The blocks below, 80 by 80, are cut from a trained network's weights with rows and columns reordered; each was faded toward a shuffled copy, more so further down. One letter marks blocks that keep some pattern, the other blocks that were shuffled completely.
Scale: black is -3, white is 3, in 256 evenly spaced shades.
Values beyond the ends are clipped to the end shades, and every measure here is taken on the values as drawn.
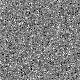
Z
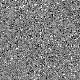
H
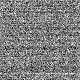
H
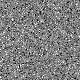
Z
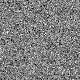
Z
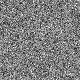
Z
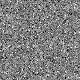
H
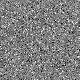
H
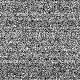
H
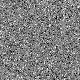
Z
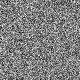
Z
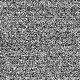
H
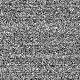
H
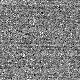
H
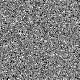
H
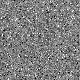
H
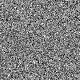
Z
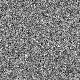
Z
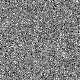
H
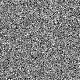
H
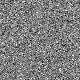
Z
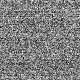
H
